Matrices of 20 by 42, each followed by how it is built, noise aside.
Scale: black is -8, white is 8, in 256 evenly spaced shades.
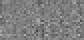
low rank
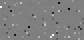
sparse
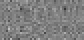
low rank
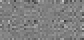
low rank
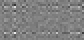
low rank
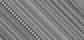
Toeplitz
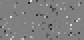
sparse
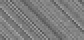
Toeplitz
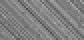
Toeplitz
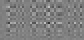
low rank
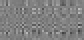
low rank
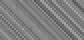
Toeplitz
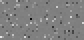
sparse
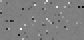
sparse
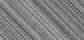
Toeplitz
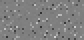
sparse
